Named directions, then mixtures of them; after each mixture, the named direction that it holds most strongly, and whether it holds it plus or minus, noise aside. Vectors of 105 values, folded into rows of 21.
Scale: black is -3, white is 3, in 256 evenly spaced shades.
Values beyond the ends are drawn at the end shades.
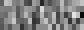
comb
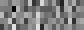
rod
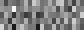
rod, minus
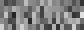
comb, minus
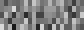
rod, minus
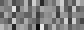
rod, minus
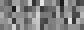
rod, plus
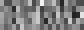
comb, minus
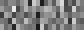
rod, minus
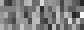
comb, minus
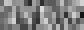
comb, plus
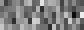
comb, minus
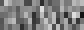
comb, plus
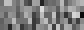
comb, plus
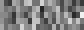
comb, minus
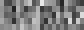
comb, minus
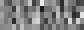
comb, minus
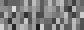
rod, minus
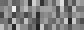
rod, minus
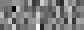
rod, plus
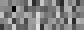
rod, plus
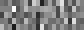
rod, minus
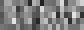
comb, plus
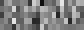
rod, minus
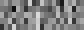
rod, plus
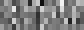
rod, minus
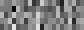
rod, plus
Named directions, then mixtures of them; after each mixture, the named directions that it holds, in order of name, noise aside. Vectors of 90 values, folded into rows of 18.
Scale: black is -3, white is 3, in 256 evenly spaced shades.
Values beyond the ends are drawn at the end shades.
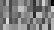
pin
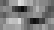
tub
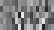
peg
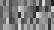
peg, pin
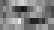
tub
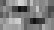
tub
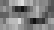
tub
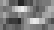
tub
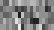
peg, tub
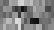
peg, tub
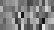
peg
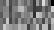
pin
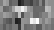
peg, tub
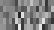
peg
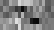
peg, tub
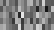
peg, pin
